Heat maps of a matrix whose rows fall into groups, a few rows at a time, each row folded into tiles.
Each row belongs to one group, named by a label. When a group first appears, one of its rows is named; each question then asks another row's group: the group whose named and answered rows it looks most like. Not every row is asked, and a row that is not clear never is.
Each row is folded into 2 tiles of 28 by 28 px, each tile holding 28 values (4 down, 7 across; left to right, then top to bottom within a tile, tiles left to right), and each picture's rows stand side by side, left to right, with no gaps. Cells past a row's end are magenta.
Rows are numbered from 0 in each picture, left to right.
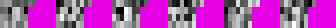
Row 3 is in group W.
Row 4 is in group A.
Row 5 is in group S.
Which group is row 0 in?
S
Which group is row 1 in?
A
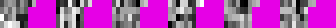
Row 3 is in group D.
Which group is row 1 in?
A
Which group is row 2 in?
D
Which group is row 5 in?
W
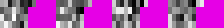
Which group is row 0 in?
S
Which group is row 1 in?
W
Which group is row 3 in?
D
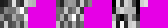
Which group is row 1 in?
A
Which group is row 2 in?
D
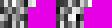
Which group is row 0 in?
D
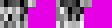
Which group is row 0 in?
W
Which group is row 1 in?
W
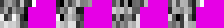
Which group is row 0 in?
S
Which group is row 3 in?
D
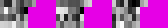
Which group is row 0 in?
W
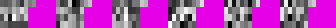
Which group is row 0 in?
A
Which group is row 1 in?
W
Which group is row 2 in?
S
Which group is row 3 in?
A
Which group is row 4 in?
D
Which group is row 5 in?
D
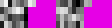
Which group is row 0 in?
D
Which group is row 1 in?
W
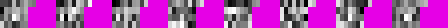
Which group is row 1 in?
A
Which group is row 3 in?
S
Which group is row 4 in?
W
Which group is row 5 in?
D
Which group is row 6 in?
S
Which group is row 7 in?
A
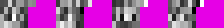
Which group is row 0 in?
S
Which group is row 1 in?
S
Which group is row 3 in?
S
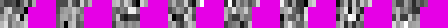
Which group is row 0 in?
W
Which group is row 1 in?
A
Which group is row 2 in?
D
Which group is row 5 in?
W
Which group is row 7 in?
W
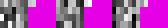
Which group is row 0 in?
D
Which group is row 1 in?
D
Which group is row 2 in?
A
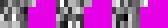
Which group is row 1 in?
D
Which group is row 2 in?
D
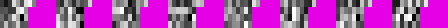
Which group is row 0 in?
A
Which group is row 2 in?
W
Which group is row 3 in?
W
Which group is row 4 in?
D
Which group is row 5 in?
S
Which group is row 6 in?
A
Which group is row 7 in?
A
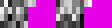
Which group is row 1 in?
D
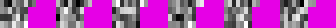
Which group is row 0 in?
W
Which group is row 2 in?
D
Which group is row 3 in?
D
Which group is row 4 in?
D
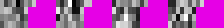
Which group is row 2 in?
S
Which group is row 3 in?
A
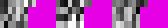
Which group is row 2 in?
S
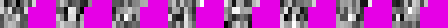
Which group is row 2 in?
A
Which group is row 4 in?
D
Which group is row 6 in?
S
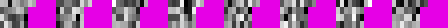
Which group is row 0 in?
D
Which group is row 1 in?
A
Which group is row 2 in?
S
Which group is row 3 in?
W
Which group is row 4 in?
A
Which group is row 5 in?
S
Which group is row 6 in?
D
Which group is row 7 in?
W
